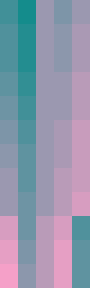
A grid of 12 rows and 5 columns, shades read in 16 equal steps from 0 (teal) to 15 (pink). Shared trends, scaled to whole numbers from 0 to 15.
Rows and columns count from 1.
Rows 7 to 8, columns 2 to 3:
5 9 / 5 9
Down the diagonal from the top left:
3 1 9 9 11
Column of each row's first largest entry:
3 5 5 5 5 5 5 5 5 1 1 1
